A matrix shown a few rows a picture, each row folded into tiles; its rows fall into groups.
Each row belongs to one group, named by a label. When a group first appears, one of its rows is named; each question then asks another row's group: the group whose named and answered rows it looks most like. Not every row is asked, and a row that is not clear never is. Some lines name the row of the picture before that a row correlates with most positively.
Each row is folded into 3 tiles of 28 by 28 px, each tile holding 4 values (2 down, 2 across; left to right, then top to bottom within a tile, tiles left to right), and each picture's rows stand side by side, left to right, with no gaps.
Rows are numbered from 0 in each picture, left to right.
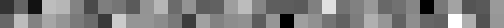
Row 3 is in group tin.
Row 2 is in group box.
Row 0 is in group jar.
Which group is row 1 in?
box
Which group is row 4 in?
box
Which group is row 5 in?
box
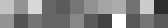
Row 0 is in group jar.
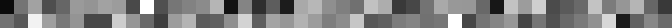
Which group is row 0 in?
box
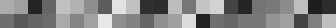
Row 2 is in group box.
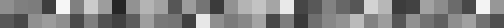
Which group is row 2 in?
box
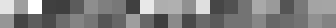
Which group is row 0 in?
jar
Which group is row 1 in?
tin
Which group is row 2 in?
jar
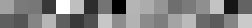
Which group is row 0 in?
tin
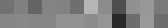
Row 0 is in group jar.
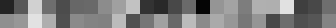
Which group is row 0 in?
box
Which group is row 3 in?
jar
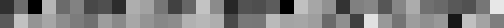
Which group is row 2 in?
box
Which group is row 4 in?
box
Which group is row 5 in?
tin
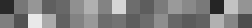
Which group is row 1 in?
jar
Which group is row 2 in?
tin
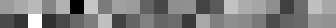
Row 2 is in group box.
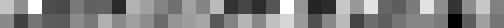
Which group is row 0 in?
jar
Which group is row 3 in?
box
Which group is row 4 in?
jar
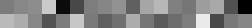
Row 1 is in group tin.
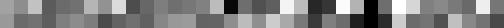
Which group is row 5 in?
tin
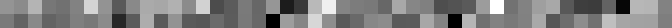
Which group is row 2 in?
jar
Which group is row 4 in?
tin
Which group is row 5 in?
tin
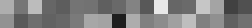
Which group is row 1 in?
tin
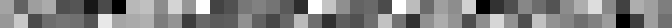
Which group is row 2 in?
jar
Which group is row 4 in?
tin
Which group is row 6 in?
box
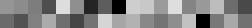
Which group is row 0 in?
tin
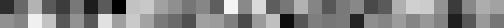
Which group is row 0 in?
box
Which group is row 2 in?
tin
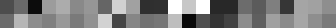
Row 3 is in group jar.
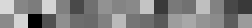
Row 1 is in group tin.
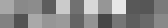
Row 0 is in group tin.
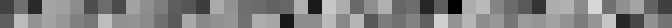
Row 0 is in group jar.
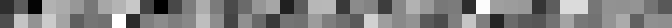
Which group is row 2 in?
box
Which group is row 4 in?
box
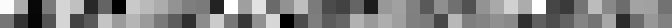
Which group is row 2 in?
tin
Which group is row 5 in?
box
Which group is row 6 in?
jar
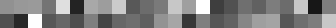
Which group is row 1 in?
jar
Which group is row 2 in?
jar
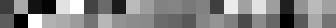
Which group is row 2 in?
tin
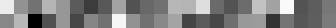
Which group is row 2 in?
jar
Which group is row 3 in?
jar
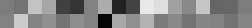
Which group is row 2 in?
jar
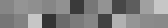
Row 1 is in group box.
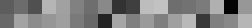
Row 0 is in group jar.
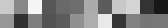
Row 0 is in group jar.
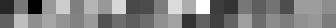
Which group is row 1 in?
jar
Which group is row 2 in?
jar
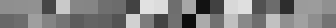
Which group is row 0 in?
tin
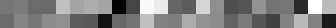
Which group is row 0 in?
tin
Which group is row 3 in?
tin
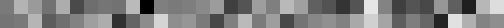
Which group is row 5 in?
box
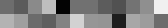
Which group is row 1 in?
tin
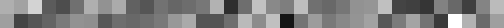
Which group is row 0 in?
jar
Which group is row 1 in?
jar
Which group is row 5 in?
box
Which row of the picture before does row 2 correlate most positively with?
0
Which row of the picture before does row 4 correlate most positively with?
0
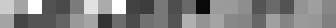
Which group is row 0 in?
jar
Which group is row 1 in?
jar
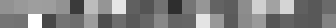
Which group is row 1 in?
jar
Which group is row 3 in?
jar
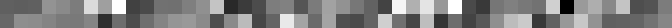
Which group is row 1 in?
jar
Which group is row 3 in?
box
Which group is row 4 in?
tin
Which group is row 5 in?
jar
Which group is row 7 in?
jar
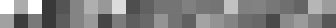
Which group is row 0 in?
jar
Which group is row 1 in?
jar
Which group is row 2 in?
tin
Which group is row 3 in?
tin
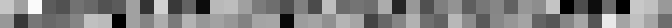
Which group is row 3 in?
tin
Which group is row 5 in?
box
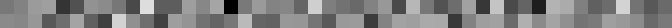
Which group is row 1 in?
tin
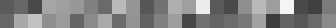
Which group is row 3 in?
jar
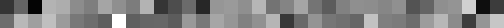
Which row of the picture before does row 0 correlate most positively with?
0
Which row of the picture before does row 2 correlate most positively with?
0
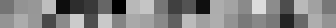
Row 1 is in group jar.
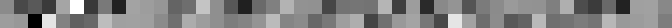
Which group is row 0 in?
tin
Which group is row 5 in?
box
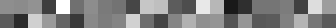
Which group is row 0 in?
tin
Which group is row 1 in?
tin
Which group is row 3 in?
tin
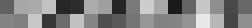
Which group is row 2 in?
box
